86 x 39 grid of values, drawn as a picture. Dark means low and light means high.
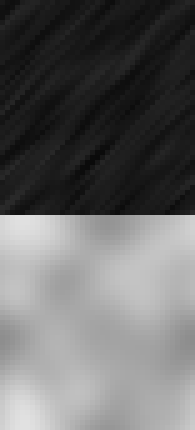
The table splits into 2 rows of 1 panel. Panel 1,1: very low, slanting up to the right, faint in contrast. Panel 2,1: high, smooth.
